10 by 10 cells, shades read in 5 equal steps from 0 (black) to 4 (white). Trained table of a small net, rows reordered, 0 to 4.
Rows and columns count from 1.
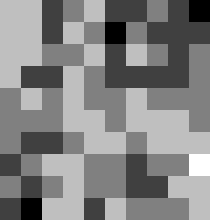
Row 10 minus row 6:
-1 -2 1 0 -2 1 -1 -1 -1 1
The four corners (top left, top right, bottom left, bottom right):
3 0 1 3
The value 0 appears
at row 1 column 10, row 2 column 6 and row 10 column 2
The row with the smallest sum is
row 4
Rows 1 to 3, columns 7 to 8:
1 2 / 2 1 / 3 2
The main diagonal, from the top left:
3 3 2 3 2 2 2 2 3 3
